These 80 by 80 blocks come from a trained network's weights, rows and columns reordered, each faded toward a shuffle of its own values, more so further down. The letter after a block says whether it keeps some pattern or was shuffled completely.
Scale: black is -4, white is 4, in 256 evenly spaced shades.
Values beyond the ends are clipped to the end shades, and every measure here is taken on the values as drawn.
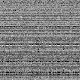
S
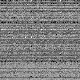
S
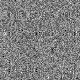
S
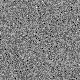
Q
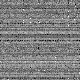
S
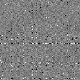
S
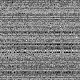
S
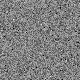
Q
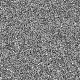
Q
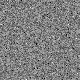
Q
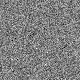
Q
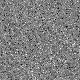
Q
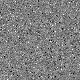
Q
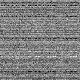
S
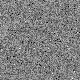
Q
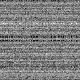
S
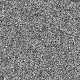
Q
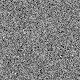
Q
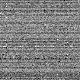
S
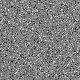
Q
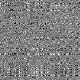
S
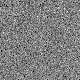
Q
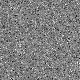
Q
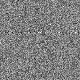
S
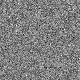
Q
